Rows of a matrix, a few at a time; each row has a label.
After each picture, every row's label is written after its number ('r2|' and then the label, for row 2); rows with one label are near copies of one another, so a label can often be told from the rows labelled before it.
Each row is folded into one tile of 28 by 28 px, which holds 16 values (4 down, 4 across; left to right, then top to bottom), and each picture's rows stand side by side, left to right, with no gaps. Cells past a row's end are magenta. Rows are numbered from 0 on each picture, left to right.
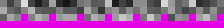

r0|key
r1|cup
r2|cup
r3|key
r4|cup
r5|key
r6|key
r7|cup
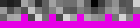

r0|cup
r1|key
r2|key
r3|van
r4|key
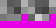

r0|key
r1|key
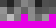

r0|cup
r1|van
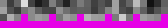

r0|key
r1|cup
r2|cup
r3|van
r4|key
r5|van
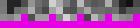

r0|van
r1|key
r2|key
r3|key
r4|van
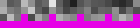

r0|key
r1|key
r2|van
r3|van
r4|cup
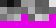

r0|cup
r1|key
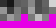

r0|cup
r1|key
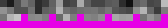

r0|cup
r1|van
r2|key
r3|van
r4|van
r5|key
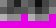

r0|van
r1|van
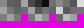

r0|key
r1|cup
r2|key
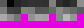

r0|van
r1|cup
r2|cup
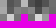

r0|key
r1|cup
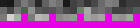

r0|cup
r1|cup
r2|van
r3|cup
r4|van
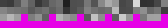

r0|cup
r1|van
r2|van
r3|key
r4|key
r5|cup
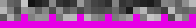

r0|key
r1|cup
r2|cup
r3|van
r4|van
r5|cup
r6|key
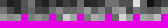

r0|van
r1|van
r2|cup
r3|cup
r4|key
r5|van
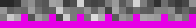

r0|cup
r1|key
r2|key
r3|cup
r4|key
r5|van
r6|cup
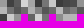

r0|key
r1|key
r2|cup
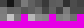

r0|cup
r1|van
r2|van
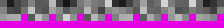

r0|van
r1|key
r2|cup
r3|key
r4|cup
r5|key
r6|key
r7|van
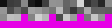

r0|cup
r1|cup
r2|key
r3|cup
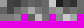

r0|van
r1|key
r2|cup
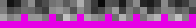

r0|van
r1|van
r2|key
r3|van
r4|cup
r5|cup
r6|cup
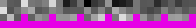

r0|key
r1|key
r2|van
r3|cup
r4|cup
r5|van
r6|van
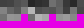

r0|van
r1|cup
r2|van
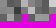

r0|key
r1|key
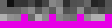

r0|van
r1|cup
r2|van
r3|van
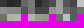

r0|cup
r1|van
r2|key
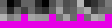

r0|van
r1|van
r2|key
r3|cup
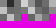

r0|key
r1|key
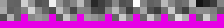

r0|key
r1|key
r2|key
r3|van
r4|key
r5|key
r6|key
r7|cup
